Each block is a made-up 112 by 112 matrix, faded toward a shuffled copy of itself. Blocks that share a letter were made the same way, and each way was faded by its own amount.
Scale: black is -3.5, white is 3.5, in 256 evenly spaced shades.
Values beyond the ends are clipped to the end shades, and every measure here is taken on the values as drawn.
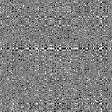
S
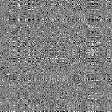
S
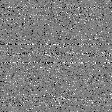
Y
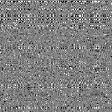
S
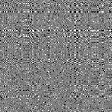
S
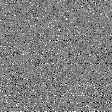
Y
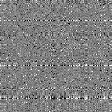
S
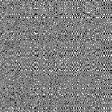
S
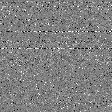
Y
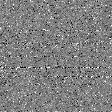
Y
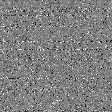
Y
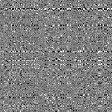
S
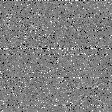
Y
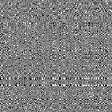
S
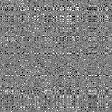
S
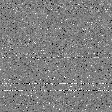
Y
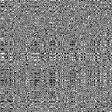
S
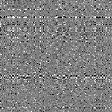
S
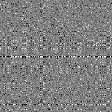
S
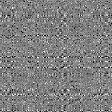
S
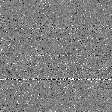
Y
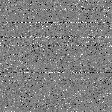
Y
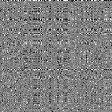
S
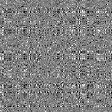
S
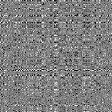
S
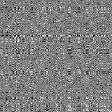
S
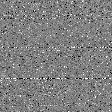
Y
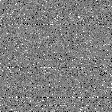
Y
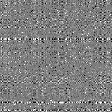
S
